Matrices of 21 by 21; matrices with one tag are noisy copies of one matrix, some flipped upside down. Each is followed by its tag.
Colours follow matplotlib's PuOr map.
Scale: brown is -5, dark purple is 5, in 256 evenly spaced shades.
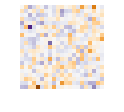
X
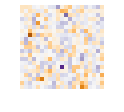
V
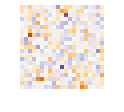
V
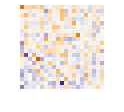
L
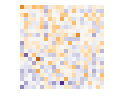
L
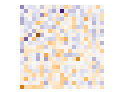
L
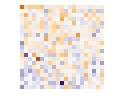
L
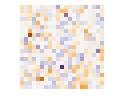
V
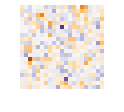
V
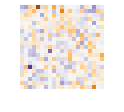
X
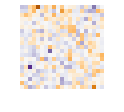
X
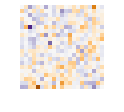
X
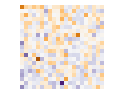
L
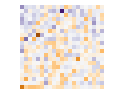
L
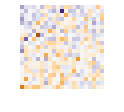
L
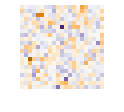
V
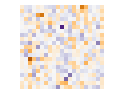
V
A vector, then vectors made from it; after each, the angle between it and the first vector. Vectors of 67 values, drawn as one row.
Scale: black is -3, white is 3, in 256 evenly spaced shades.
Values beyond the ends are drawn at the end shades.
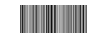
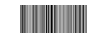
nearly parallel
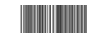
nearly opposite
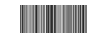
nearly parallel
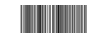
nearly opposite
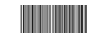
partly opposed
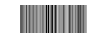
partly aligned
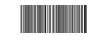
nearly opposite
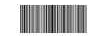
partly aligned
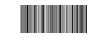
orthogonal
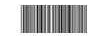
partly opposed
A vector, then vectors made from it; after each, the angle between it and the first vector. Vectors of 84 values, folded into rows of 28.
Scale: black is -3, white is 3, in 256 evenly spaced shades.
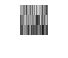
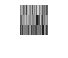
nearly parallel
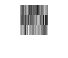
partly opposed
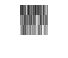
nearly opposite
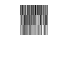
nearly opposite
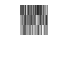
nearly opposite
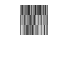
partly opposed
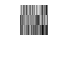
nearly parallel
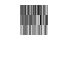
nearly opposite
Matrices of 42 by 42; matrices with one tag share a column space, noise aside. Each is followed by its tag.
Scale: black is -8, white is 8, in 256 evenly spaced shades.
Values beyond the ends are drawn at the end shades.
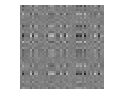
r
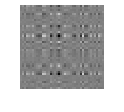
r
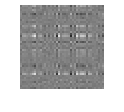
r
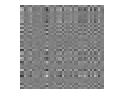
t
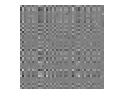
t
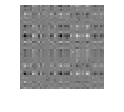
r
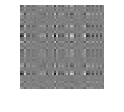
r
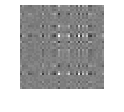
r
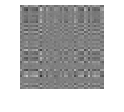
t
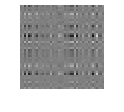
r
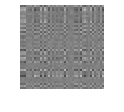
t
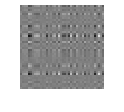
r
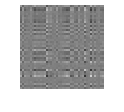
t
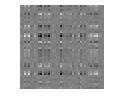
r
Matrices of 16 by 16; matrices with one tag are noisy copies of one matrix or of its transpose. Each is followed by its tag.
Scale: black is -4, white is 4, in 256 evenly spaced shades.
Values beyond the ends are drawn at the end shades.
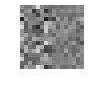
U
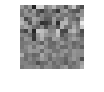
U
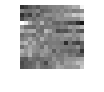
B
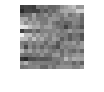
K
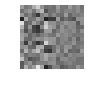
U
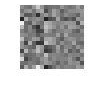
U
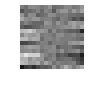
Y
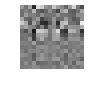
U
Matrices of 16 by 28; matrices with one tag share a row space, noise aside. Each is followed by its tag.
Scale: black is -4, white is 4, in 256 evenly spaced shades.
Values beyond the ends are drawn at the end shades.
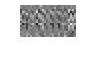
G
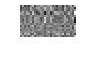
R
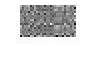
R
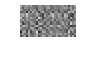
G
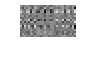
R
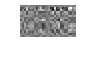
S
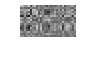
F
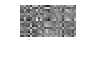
F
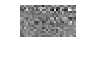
S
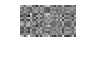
F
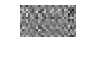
G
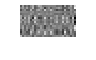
R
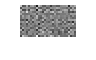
G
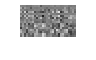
S
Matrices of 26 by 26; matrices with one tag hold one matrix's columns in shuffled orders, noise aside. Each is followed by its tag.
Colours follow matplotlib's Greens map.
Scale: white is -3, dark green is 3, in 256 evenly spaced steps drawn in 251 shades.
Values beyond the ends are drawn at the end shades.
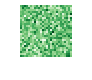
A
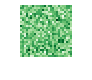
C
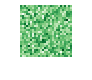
C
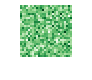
A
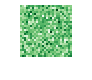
A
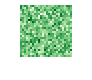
C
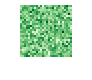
A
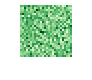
A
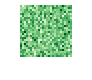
A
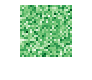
A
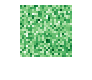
C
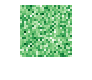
A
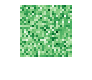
A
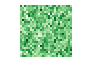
C
